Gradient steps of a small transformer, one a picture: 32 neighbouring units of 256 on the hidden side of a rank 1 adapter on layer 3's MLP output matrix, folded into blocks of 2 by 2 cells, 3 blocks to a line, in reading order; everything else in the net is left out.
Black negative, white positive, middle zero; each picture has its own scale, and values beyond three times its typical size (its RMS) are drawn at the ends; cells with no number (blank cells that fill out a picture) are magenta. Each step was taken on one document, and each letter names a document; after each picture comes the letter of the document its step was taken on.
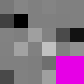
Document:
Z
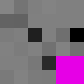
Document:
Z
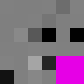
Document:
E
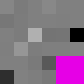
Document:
Z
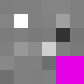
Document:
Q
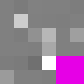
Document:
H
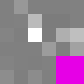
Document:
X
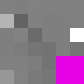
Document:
Z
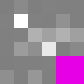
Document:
Q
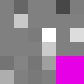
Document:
H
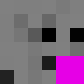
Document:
E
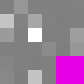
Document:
X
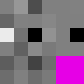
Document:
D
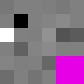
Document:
Q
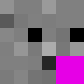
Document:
Z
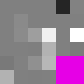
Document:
H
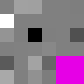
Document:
D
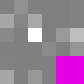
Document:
X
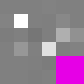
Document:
Q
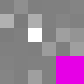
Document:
X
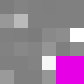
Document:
Z
